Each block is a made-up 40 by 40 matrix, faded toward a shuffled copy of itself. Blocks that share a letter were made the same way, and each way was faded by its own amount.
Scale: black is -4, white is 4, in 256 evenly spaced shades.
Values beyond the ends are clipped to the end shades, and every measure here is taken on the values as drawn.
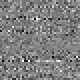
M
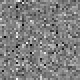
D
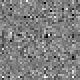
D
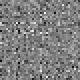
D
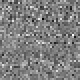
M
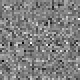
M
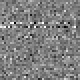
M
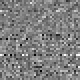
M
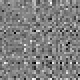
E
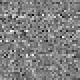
M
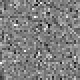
D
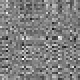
E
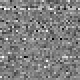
M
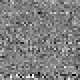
M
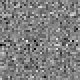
M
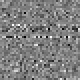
M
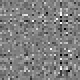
E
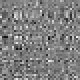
E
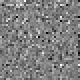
D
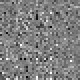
D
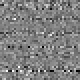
M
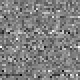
M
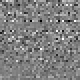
M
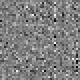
D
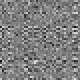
E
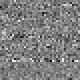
M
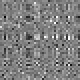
E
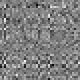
E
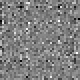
D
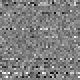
M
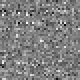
D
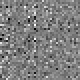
D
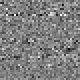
M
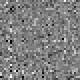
D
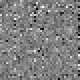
D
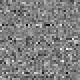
M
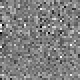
D
